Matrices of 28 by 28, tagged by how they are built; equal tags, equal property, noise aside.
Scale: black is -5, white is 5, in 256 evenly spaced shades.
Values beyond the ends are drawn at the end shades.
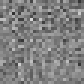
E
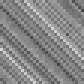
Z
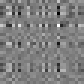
E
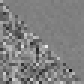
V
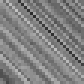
Z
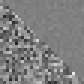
V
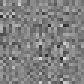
E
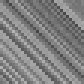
Z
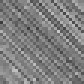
Z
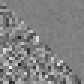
V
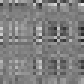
E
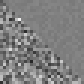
V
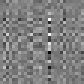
E
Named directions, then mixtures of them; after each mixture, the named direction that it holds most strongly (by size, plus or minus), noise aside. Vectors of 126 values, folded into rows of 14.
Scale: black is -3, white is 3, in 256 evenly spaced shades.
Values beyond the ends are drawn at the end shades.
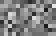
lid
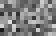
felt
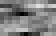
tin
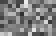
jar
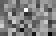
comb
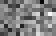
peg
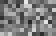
jar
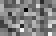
comb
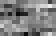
tin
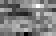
tin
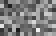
felt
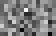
comb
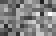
peg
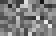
jar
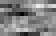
tin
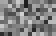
jar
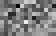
lid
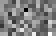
comb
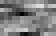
tin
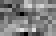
tin
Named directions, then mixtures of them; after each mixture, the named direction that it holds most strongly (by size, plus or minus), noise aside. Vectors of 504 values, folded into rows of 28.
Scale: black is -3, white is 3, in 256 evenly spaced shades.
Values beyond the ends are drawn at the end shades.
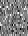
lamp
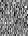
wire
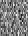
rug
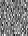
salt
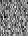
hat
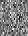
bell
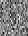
bell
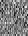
wire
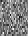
bell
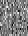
lamp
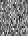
bell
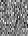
wire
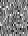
lamp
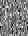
lamp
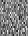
bell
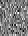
lamp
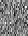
wire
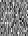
rug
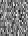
rug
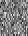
salt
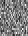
salt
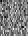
hat
